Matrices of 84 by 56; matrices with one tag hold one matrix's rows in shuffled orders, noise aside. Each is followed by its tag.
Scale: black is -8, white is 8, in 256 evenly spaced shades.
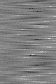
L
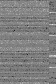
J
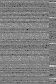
J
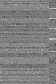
J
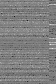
J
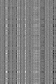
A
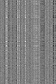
A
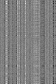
A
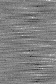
L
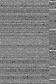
J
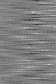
L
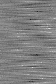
L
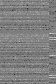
J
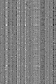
A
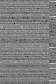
J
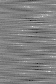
L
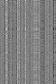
A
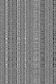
A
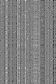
A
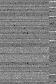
J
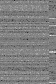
J
